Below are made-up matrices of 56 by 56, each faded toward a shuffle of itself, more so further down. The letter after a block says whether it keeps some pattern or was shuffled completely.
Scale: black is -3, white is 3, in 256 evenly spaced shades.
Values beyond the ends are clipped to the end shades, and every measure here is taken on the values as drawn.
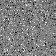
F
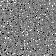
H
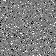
H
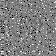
F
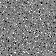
H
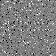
F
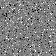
H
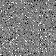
F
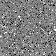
H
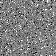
H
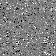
F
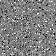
F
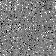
F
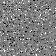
F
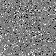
F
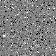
F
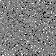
F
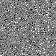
H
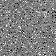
F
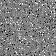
H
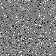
F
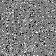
F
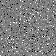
F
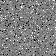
H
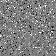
H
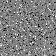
H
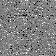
F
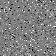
F
